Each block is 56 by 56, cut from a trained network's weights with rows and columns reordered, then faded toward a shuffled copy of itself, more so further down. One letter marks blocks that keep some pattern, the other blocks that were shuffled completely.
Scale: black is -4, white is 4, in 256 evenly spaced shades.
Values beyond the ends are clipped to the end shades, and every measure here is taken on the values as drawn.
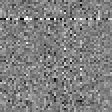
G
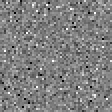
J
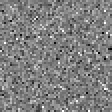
J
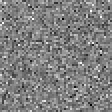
J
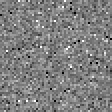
J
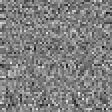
G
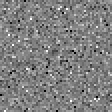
J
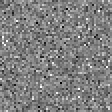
J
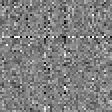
G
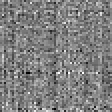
G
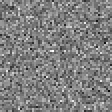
J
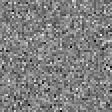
J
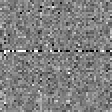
G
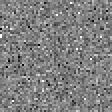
J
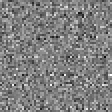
G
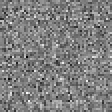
G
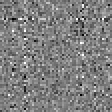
G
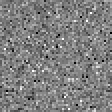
J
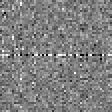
G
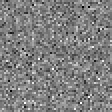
J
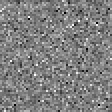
J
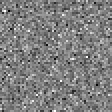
J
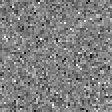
J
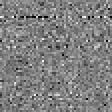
G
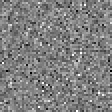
J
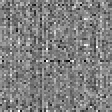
G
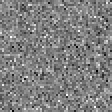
J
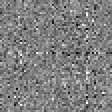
G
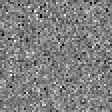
J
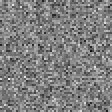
G
